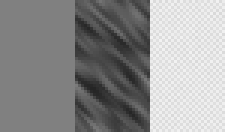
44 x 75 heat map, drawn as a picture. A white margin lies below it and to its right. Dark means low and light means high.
The table splits into one row of 3 panels. Panel 1,1: middling, flat. Panel 1,2: low, slanting down to the right. Panel 1,3: very high, checkered, faint in contrast.
